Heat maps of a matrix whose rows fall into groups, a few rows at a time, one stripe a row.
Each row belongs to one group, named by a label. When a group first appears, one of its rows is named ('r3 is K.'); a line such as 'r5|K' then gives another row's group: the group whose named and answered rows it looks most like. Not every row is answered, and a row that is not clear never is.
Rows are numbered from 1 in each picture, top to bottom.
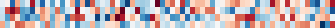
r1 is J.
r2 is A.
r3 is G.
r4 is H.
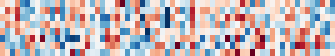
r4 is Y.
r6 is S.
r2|A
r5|H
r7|S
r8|J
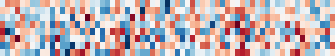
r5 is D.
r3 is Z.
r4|H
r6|H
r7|Z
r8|G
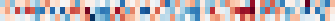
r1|Y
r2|G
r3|G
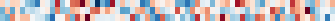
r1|G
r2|A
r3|Z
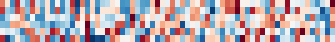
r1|J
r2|H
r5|S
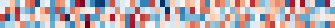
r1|G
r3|D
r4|Z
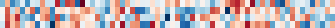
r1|Y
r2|G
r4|G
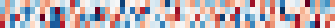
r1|Y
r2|A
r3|D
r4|D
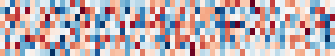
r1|J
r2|S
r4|S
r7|A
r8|D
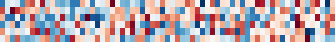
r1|S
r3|D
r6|A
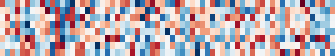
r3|Y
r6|S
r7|G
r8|G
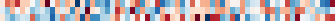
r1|Y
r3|D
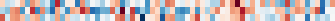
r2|G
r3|H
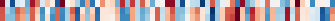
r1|D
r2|H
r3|H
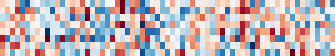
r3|Z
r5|Z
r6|D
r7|H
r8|S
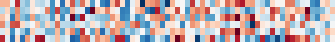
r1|J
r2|A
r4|H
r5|J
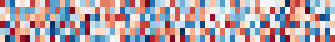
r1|D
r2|A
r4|D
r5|Z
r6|S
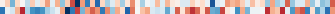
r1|Y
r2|Z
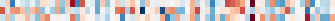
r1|Y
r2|H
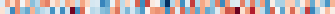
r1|Y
